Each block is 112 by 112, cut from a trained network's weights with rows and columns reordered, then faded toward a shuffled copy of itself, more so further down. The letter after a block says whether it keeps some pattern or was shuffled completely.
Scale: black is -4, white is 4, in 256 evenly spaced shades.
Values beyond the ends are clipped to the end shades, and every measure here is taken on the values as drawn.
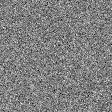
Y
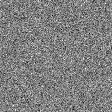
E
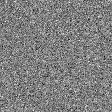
Y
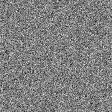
E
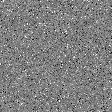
Y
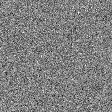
Y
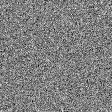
Y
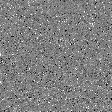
E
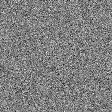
E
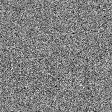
E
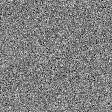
E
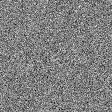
Y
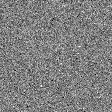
Y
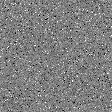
Y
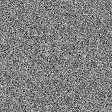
Y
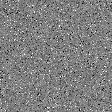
Y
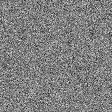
Y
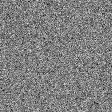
Y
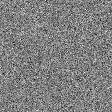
Y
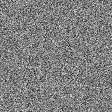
Y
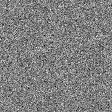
E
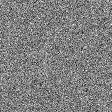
Y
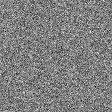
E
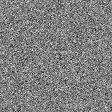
Y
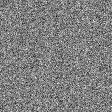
E
